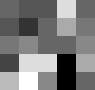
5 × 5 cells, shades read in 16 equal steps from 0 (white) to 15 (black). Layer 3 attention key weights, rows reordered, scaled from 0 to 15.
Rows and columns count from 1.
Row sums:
40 44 40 35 35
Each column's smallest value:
4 0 2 2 5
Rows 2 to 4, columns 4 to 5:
5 8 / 9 7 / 15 5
